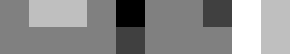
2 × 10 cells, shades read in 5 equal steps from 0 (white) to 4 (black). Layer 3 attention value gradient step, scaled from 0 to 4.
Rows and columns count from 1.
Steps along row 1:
down same up up down same up down up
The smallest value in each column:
2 1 1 2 3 2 2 2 0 1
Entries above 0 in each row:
9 9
